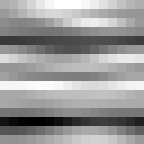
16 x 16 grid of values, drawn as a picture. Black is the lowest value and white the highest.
Average level on the scale: 60%. Ninth with the lowest average: bottom left. Calmest part: top left. Grain: streaks across.
